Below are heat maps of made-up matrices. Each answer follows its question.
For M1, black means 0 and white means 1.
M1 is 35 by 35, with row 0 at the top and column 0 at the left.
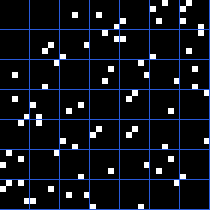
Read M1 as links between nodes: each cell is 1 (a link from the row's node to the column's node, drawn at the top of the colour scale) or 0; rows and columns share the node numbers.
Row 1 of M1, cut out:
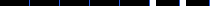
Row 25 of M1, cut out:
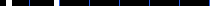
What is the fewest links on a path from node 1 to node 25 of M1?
1
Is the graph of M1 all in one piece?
yes
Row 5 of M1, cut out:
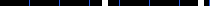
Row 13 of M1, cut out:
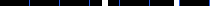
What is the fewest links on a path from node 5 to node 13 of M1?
2
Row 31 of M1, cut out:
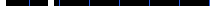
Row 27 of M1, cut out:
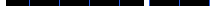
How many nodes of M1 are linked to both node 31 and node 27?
1
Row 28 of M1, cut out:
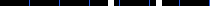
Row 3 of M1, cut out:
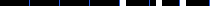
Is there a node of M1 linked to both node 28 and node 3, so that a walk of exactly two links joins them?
yes
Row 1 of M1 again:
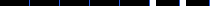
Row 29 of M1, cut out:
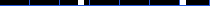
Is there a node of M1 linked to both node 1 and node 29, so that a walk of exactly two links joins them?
yes
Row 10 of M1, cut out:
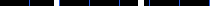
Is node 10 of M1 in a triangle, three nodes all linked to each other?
no
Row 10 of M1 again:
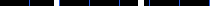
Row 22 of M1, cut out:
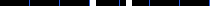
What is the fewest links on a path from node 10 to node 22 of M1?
4
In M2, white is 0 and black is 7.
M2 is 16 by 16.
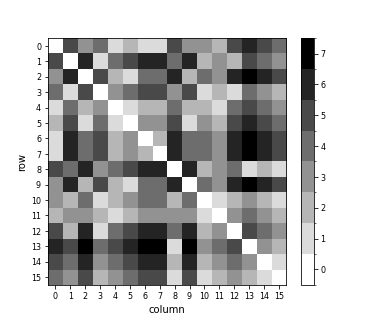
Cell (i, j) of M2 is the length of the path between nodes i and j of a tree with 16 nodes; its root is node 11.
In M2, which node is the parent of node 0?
4
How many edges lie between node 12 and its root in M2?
3
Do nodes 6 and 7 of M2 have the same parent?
yes
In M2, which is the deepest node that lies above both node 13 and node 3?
10
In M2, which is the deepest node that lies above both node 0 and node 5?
4
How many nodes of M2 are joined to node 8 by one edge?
2
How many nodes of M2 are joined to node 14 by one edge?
1
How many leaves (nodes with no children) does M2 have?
8
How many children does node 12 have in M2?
0
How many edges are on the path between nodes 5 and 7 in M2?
3
